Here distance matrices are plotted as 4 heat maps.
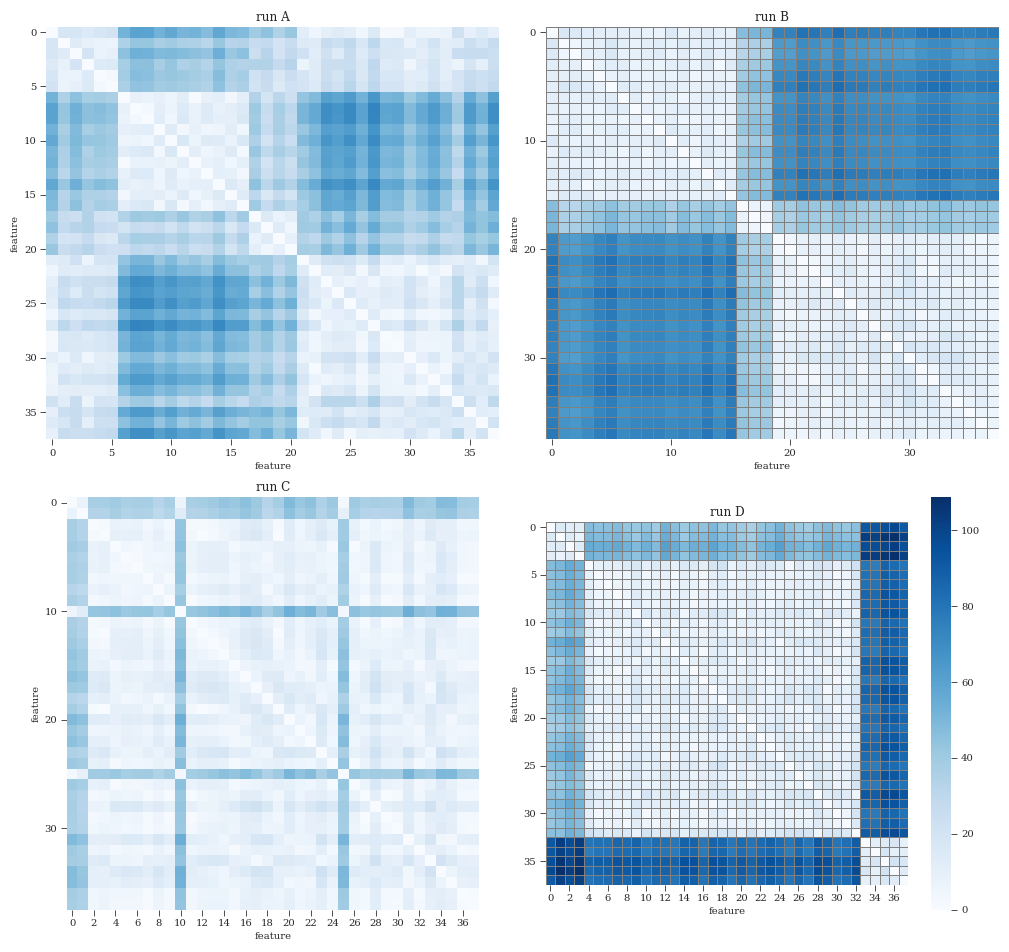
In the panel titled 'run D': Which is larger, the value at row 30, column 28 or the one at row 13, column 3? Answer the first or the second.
the second
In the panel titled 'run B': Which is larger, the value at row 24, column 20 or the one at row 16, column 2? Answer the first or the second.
the second
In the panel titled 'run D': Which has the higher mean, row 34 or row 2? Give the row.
34
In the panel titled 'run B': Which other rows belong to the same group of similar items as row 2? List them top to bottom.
0, 1, 3, 4, 5, 6, 7, 8, 9, 10, 11, 12, 13, 14, 15
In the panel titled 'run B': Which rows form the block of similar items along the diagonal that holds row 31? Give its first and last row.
19 to 37
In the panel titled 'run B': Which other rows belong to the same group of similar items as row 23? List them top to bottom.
19, 20, 21, 22, 24, 25, 26, 27, 28, 29, 30, 31, 32, 33, 34, 35, 36, 37
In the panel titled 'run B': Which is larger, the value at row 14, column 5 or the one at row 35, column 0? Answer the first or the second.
the second
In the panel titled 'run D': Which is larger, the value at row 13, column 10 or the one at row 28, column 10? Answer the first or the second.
the second
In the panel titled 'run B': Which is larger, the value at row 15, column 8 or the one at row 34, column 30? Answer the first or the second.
the second
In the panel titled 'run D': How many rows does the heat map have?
38
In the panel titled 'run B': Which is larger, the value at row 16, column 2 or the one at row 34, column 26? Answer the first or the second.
the first
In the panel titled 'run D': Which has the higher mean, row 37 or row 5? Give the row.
37
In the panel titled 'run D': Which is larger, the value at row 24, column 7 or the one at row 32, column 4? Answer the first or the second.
the second
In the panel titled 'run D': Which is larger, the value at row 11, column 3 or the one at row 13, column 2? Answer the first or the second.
the second
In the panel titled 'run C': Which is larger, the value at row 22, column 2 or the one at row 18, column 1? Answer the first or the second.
the second
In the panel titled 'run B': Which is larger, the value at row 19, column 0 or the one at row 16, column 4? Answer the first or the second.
the first
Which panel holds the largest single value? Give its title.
run D
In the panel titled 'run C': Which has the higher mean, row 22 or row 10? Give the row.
10
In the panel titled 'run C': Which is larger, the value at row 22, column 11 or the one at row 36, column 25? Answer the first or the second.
the second
